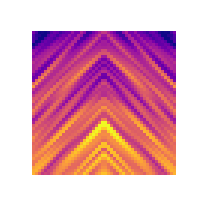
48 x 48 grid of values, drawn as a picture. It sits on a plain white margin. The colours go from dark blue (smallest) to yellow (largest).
The left and right halves mirror each other. The ninth with the highest average is the bottom middle. The field climbs toward the bottom. Overall the values sit about 50% of the way up the scale.
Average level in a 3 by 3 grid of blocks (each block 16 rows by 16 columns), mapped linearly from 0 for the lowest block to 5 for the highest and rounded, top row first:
0 1 0 / 2 2 2 / 4 5 4
